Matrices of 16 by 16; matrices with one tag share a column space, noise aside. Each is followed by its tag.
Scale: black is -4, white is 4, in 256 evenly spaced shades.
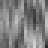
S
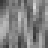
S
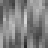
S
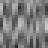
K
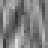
S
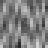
K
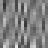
K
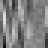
S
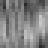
S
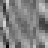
K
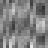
K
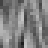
S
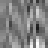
K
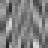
K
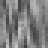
S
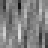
S
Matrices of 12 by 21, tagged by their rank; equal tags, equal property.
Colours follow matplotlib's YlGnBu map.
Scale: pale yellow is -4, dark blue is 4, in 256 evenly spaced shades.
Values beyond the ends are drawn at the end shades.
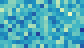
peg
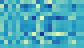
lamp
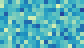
peg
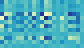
lamp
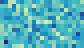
peg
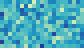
peg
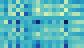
lamp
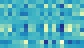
lamp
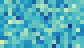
peg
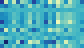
lamp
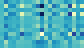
lamp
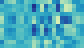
lamp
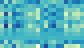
lamp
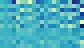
lamp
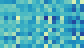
lamp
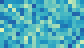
peg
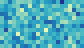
peg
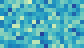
peg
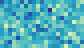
peg
